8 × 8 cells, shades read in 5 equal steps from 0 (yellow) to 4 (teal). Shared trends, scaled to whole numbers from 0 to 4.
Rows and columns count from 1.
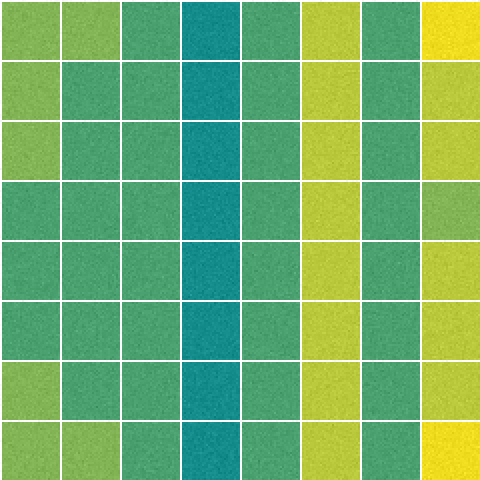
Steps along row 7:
up same up down down up down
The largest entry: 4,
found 8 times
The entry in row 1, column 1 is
2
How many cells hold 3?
33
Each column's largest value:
3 3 3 4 3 1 3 2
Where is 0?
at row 1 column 8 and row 8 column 8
